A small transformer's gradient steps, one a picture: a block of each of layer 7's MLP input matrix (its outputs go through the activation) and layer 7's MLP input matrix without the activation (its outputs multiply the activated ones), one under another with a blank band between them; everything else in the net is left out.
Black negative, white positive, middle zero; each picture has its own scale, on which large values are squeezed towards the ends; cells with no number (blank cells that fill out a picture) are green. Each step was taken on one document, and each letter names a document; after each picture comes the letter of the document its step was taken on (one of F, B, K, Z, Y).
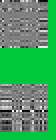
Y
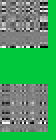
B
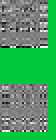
B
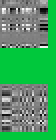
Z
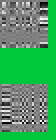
Z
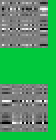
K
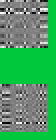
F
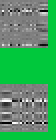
K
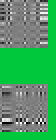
F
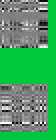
Y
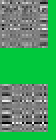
K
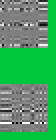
Y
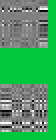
Y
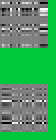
K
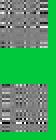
F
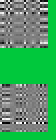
F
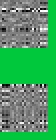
B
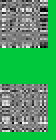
B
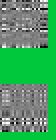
B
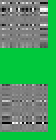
K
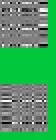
K
